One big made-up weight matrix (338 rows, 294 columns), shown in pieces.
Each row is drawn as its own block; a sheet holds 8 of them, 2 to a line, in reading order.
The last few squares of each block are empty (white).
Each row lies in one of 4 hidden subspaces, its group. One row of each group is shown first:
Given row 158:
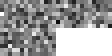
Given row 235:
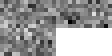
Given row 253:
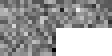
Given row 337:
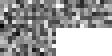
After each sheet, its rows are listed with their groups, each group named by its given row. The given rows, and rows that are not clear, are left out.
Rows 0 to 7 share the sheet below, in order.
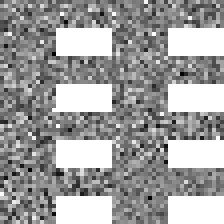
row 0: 235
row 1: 253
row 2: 235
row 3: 235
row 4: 235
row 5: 253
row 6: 337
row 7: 158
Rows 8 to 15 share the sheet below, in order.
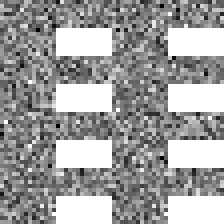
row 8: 253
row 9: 235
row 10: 253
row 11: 253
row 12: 235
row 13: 253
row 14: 337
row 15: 337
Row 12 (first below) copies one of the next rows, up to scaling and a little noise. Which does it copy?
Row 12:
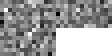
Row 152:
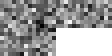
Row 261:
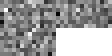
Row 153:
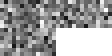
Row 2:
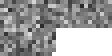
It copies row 261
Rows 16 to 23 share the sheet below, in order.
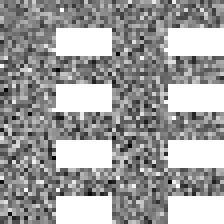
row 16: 253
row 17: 253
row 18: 235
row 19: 337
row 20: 337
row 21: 337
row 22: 158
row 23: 235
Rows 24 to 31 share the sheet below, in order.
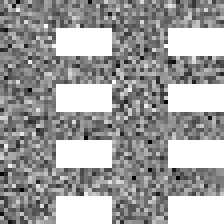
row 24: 158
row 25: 337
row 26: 235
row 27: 337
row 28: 337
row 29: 158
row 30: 337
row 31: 253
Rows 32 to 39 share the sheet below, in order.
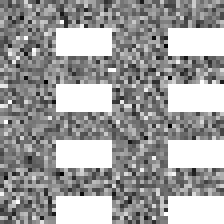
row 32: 235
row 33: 337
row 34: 158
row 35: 158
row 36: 235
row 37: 235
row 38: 337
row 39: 337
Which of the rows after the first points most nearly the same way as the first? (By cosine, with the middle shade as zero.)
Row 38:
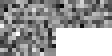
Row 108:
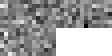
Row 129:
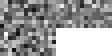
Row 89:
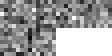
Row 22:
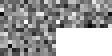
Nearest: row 89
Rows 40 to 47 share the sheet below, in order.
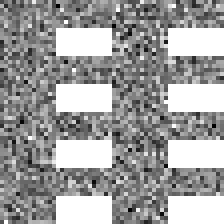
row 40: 253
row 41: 337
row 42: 158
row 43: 337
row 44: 253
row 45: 235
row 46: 253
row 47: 253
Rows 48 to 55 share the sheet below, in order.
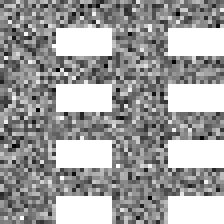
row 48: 253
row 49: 235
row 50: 235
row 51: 337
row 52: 337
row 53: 253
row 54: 253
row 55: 253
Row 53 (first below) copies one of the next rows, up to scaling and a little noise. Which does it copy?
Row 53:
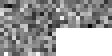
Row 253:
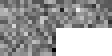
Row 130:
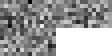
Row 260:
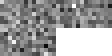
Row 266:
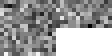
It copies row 266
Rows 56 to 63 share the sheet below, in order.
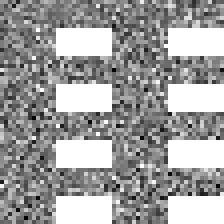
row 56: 158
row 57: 337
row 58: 253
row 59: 158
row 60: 235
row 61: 253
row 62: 253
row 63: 158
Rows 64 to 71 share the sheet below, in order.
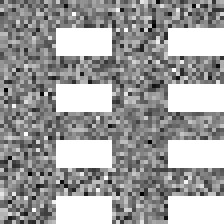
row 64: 158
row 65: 235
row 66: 337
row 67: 235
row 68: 158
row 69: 253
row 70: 235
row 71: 253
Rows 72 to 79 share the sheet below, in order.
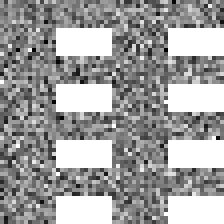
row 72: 235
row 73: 253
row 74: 337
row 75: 337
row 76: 337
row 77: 253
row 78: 253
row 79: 337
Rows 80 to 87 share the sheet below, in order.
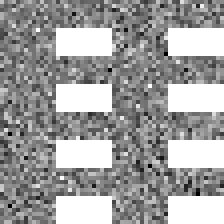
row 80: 158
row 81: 235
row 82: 158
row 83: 158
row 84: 158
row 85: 253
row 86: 253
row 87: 337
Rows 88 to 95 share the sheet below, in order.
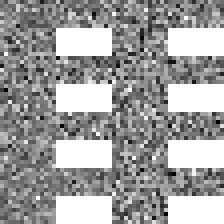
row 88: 253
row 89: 235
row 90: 158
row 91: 337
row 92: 235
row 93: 235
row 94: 158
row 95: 337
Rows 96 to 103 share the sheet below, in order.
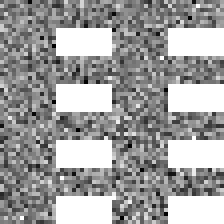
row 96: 337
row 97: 253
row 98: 337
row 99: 253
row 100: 253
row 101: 337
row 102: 253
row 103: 337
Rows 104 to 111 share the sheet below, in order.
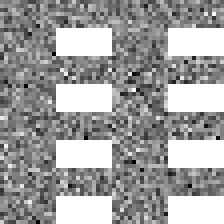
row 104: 235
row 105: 235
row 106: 235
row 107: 253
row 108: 337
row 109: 253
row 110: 235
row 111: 337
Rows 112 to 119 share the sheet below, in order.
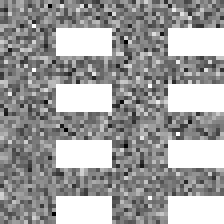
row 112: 235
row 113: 253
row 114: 253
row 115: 158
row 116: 235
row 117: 253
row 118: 337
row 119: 158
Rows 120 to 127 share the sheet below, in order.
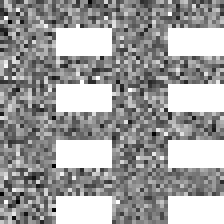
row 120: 158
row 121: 235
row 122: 337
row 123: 235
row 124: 235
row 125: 235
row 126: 337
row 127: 158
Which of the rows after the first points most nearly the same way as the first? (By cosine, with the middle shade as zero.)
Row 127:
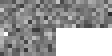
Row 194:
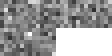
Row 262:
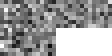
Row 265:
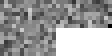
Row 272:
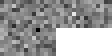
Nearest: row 272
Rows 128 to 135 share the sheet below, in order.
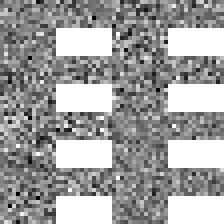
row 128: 253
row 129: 337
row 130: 253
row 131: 235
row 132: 235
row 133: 235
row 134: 253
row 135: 235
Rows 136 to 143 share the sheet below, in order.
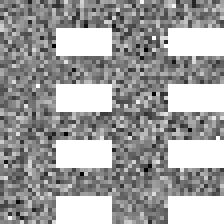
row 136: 337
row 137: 337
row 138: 158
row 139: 337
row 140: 253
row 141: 253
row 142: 235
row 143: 235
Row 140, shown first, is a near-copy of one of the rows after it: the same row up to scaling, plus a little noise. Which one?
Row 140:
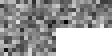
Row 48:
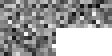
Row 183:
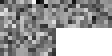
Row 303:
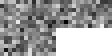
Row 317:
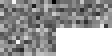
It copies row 303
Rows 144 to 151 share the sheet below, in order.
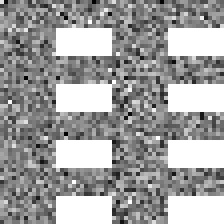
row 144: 235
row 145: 253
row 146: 158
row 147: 337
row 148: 253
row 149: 158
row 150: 158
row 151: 337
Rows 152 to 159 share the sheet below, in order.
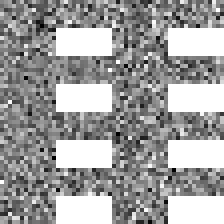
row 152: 235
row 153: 235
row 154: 158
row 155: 253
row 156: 337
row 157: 235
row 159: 253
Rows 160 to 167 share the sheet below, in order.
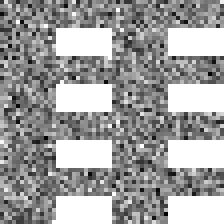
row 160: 158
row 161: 235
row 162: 235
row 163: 235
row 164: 158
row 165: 235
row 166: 235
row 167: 337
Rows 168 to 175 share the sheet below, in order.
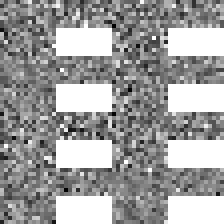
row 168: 337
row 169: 337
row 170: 235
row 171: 337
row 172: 235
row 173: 253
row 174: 235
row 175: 235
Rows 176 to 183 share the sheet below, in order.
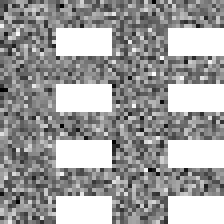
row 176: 337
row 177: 253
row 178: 158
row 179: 253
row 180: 235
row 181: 158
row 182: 337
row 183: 253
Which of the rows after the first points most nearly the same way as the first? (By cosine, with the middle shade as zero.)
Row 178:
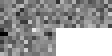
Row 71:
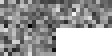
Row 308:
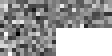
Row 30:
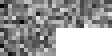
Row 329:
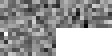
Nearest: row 30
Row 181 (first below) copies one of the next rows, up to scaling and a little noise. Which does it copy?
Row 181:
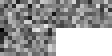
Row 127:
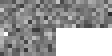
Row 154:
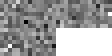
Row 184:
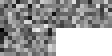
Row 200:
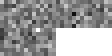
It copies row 184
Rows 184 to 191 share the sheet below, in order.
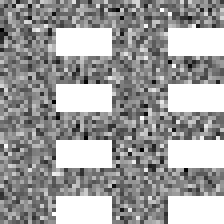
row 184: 158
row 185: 235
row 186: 337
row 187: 253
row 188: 337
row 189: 253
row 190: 337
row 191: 253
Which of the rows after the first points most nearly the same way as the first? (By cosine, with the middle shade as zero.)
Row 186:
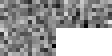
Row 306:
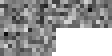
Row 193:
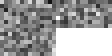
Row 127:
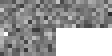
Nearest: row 127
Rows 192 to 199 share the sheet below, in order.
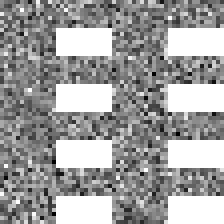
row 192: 253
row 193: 253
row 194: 235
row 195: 253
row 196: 253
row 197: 253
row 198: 337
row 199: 235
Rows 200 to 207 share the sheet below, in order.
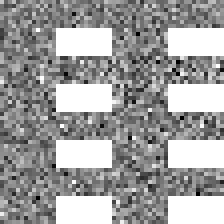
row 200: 158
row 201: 253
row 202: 235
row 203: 235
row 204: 235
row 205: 253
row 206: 158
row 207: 337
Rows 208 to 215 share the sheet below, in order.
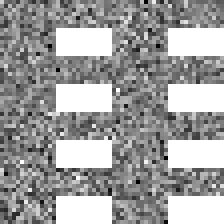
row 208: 253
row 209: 253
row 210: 235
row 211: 337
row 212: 253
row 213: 337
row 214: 253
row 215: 235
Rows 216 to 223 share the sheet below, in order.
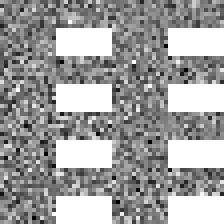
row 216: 235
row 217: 337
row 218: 337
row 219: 158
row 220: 235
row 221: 158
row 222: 337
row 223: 158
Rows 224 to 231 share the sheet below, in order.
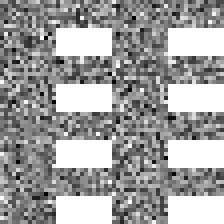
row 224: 337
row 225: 235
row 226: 337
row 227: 337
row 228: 235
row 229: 337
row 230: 158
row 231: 337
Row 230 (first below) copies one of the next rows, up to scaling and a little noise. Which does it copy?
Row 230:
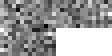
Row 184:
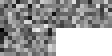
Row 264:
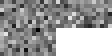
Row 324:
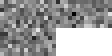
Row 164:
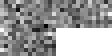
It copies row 164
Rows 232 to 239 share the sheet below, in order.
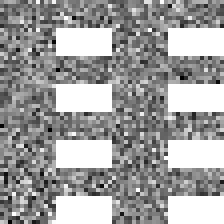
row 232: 235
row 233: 253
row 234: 235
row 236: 253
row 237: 337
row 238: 235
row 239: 158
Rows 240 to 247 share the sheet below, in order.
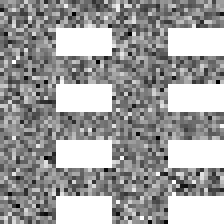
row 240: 158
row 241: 337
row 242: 158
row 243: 253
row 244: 253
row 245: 158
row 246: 158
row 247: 235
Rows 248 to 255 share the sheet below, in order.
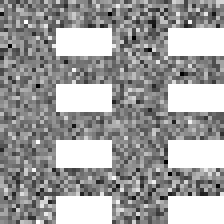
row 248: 158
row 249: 235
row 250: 158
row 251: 235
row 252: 158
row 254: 253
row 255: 158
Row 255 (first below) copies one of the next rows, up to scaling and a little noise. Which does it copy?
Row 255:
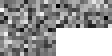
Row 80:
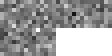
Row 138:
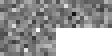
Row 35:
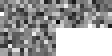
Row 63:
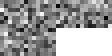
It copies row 63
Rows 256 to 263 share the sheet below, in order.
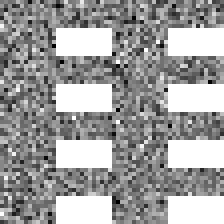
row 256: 337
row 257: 235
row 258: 337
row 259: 253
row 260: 253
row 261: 235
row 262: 235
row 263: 158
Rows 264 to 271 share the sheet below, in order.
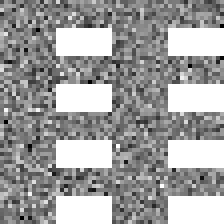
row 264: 158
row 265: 158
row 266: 253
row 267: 235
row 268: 235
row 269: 337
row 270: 253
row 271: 253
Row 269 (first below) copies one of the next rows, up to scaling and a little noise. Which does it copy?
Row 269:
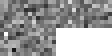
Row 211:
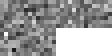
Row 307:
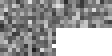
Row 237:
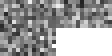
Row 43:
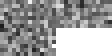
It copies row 211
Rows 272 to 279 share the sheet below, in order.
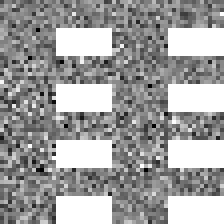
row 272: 158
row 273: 158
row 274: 337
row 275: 158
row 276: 337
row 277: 253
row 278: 253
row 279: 235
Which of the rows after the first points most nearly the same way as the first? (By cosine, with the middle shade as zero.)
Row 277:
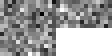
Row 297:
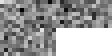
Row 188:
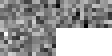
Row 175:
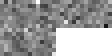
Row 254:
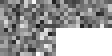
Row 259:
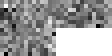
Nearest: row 254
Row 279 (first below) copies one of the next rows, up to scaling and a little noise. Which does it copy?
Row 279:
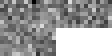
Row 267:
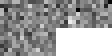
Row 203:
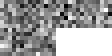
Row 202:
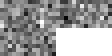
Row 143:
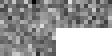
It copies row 143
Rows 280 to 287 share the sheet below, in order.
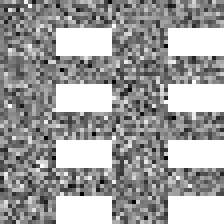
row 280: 235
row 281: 337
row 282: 235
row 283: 337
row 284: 253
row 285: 337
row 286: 235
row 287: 253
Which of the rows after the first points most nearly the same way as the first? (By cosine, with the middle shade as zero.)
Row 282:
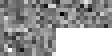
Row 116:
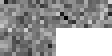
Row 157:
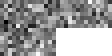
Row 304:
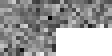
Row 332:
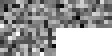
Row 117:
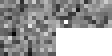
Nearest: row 116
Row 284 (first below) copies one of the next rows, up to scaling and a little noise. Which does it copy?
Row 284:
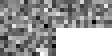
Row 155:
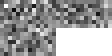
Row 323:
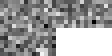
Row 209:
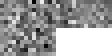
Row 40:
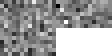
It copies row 323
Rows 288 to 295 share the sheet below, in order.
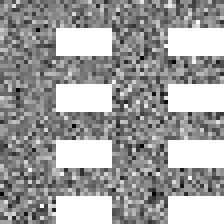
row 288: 158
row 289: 337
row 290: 235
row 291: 337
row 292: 158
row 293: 235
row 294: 337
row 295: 235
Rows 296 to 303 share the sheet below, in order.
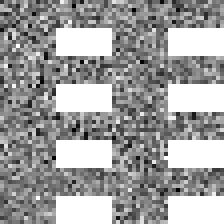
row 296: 253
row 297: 253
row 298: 235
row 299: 235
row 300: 337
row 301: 337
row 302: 158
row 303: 253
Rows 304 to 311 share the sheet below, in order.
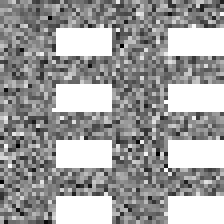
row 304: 253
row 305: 235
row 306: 235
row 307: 337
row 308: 337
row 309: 235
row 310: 253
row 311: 253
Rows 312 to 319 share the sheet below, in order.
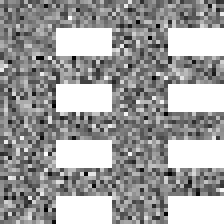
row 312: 235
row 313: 158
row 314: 253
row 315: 235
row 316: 235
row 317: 253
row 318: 235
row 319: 337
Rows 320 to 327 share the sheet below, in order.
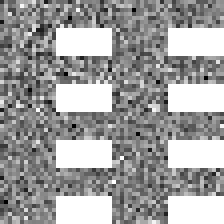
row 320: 235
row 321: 253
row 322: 235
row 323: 253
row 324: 158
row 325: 158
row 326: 158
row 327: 253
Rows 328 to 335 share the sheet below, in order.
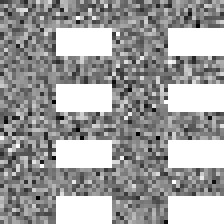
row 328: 253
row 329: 337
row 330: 337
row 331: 337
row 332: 337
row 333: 158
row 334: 158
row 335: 235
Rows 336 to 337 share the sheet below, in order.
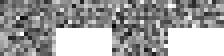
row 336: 253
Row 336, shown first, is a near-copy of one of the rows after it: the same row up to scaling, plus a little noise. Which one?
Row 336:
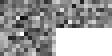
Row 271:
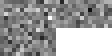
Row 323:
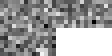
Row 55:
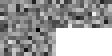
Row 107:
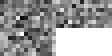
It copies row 107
